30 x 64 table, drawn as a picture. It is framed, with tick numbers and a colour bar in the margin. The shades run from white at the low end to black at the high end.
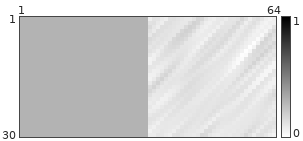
The table splits into one row of 2 panels. Panel 1,1: low, flat. Panel 1,2: very low, slanting up to the right, faint in contrast.
